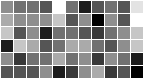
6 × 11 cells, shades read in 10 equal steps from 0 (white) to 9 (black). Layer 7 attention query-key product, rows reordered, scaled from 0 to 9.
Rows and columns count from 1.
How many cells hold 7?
5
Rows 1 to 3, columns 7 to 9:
8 6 5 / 4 9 4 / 6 7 5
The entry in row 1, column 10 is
6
